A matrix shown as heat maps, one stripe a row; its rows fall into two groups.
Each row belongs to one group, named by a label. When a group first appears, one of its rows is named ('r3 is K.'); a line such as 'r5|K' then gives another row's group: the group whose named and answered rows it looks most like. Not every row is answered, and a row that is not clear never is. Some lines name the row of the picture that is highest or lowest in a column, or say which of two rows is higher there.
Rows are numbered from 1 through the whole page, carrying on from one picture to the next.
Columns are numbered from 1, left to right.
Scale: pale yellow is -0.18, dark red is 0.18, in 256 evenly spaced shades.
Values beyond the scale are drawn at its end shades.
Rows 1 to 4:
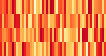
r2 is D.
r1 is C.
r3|D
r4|C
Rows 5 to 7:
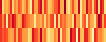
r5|D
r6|C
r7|D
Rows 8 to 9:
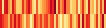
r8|C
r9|D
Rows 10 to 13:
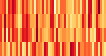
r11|C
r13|D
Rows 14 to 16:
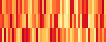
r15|D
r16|C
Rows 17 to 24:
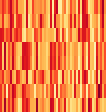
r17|D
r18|D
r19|D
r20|C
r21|C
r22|D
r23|C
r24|C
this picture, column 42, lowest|23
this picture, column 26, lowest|19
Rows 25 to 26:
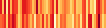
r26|C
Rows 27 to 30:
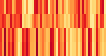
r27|D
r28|D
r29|C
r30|C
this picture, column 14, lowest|28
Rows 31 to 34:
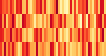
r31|D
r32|C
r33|D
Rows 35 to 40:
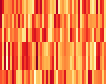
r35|D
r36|D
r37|D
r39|C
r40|C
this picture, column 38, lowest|40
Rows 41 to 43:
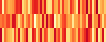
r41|D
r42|C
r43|D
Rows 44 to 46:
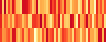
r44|C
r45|D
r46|C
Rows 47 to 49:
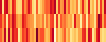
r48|C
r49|C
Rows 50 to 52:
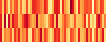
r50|D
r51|C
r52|D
